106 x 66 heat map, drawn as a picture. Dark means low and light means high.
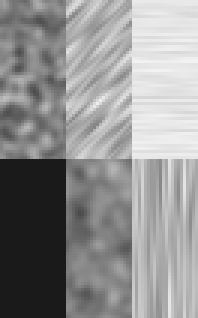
It is made of 2 by 3 panels. Panel 1,1: middling, blotchy. Panel 1,2: high, slanting up to the right. Panel 1,3: very high, streaked across, faint in contrast. Panel 2,1: very low, flat. Panel 2,2: middling, blotchy. Panel 2,3: high, streaked downward.
